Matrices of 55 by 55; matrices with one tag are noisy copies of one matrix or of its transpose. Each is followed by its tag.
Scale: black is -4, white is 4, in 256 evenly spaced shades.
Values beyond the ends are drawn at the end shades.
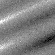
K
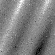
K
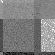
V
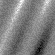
K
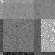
V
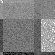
V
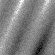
K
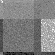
V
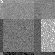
V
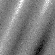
K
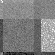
V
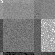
V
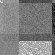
V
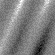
K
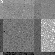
V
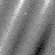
K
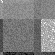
V
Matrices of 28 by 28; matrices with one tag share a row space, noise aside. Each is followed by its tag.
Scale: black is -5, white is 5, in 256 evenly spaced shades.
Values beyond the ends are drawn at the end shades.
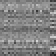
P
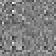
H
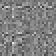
H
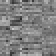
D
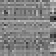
P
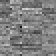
D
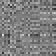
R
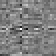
D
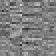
D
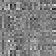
R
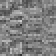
D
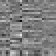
D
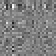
H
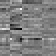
D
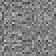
H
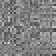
R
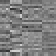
D
